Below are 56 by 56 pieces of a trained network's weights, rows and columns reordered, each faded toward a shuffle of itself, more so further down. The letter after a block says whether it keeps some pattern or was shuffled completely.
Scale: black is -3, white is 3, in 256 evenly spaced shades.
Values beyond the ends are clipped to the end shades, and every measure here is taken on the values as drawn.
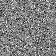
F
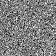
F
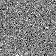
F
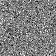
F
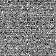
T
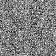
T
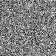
T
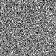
T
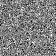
F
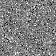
F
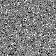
F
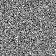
F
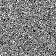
F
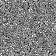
F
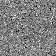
F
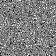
F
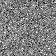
F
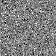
T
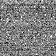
T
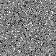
T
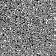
T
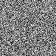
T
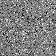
T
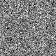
F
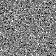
T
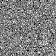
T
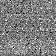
T
